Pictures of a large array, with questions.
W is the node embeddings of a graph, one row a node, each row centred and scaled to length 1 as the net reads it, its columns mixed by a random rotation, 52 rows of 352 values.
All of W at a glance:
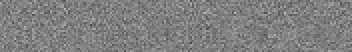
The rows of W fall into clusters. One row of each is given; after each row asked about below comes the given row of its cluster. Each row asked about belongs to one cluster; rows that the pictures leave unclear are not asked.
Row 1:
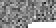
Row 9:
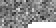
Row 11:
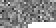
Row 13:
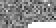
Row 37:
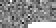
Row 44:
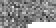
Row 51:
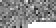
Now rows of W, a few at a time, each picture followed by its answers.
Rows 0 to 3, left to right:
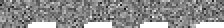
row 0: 37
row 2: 11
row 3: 51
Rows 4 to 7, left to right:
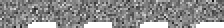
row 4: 51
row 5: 11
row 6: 13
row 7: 51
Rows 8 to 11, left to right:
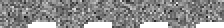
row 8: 44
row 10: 13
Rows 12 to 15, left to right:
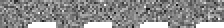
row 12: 13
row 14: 51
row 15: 11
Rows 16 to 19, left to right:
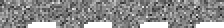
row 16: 37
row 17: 9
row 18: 1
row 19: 37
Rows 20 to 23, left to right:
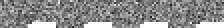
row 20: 44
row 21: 1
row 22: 11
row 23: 44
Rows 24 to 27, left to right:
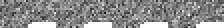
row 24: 9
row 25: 51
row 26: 51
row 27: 1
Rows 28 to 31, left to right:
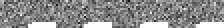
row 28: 1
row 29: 37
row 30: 13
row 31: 44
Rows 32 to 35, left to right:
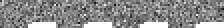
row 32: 1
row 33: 37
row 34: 44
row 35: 37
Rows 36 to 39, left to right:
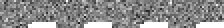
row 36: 1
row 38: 44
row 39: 1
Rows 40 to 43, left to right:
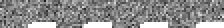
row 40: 51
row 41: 37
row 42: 1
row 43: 13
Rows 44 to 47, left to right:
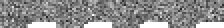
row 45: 9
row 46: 44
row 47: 11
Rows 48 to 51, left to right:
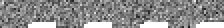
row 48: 1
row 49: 13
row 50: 44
